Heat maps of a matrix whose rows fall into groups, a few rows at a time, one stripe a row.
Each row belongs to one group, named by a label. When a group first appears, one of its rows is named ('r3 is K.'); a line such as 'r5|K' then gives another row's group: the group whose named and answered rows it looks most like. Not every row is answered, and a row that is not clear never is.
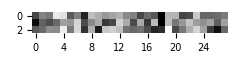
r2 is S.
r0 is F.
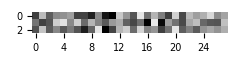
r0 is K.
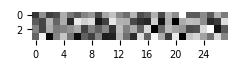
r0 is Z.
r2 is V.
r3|K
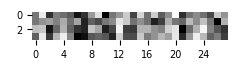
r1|S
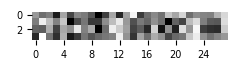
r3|K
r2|S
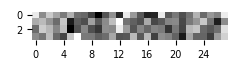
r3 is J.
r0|J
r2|K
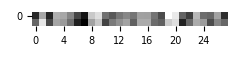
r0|F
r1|F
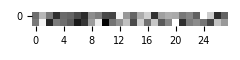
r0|V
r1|F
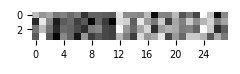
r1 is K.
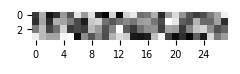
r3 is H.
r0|Z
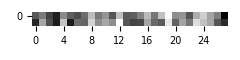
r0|V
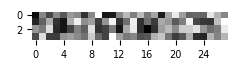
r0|F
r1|J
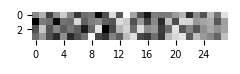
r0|Z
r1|S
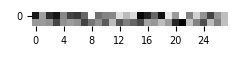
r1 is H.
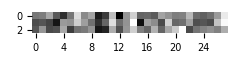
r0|J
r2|Z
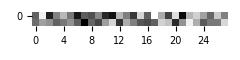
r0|K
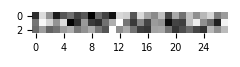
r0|K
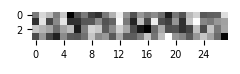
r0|K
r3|V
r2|H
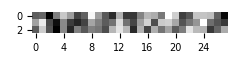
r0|V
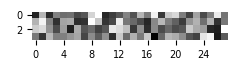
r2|S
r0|F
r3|V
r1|H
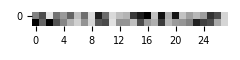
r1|Z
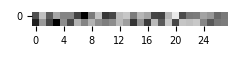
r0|F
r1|S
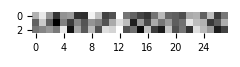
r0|H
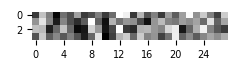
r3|F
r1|H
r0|S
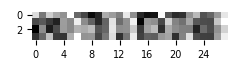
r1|Z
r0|J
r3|J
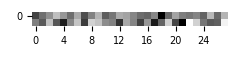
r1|J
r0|F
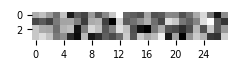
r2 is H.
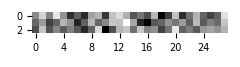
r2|F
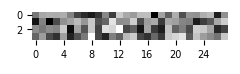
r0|K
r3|Z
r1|Z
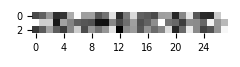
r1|H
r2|J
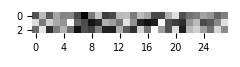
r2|K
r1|J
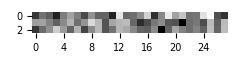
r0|V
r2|F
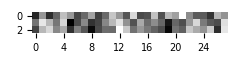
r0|Z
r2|K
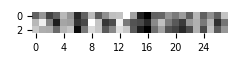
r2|H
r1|H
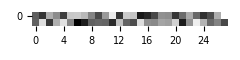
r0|J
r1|K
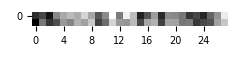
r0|Z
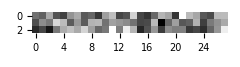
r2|Z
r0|J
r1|F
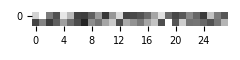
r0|H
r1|Z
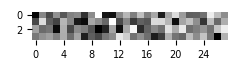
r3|S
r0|F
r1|H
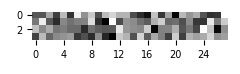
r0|S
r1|H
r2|V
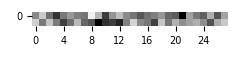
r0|H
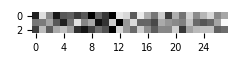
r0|K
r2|K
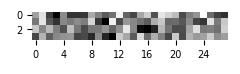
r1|H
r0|V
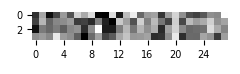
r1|K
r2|F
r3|F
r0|Z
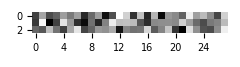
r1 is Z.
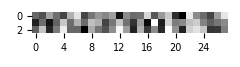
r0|J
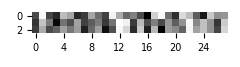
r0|H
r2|S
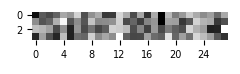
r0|S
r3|V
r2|S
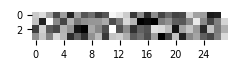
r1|J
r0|S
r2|H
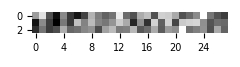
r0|V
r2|Z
